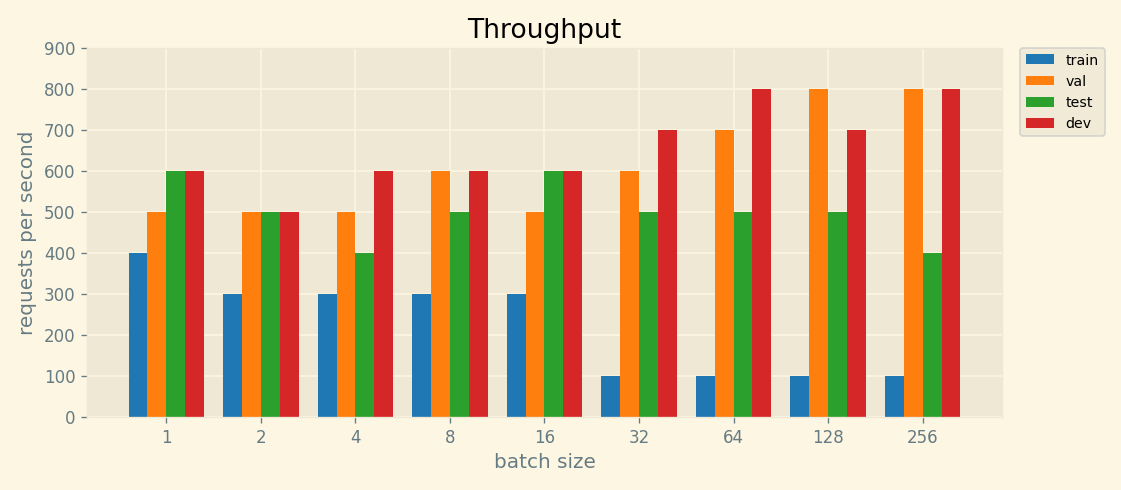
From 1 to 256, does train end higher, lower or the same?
lower
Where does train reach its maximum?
1
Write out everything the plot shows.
Title: Throughput
x-axis: batch size, ticks 1 2 4 8 16 32 64 128 256
y-axis: requests per second, ticks 0 100 200 300 400 500 600 700 800 900
Legend: train, val, test, dev
Values:
train: 400 300 300 300 300 100 100 100 100
val: 500 500 500 600 500 600 700 800 800
test: 600 500 400 500 600 500 500 500 400
dev: 600 500 600 600 600 700 800 700 800
